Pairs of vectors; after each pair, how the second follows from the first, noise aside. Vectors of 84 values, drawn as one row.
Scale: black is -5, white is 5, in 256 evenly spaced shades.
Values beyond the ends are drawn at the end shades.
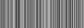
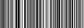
scaled up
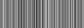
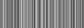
sign-scrambled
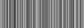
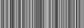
reversed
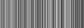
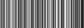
scaled up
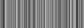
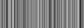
reversed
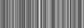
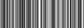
scaled up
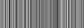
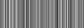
sign-scrambled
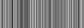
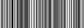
scaled up
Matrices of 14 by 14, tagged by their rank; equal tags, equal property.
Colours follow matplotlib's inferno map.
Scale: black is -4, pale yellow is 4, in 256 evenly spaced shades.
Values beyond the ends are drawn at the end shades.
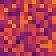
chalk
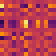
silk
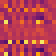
silk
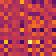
silk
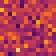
chalk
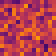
chalk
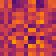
silk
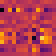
silk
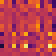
silk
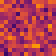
chalk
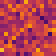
chalk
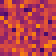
chalk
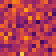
chalk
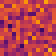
chalk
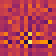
silk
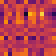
silk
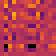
silk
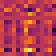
silk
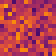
chalk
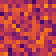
chalk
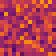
chalk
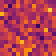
chalk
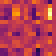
silk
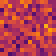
chalk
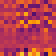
silk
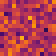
chalk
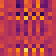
silk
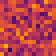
chalk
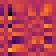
silk
